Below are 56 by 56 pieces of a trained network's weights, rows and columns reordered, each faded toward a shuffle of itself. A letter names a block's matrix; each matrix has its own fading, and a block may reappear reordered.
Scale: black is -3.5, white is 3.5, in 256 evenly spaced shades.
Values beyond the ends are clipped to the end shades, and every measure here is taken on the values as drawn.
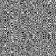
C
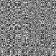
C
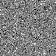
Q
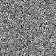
Q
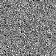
Q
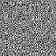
C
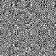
C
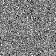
Q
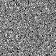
Q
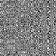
C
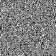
Q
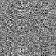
C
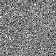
Q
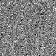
Q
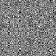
C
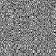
C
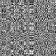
C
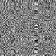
C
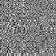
C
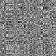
C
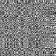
C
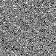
Q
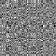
C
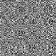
C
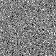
Q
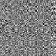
C
